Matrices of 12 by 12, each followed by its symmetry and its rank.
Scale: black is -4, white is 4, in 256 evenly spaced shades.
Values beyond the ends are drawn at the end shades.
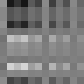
neither, rank one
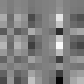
neither, rank one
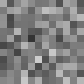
neither, full rank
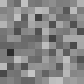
neither, full rank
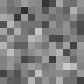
neither, full rank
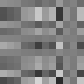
neither, rank one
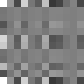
neither, rank one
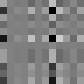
neither, rank one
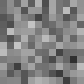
neither, full rank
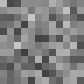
neither, full rank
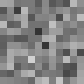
neither, full rank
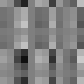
neither, rank one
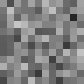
neither, full rank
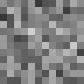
neither, full rank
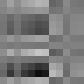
neither, rank one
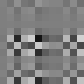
neither, rank one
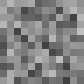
neither, full rank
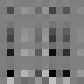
neither, rank one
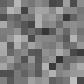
neither, full rank
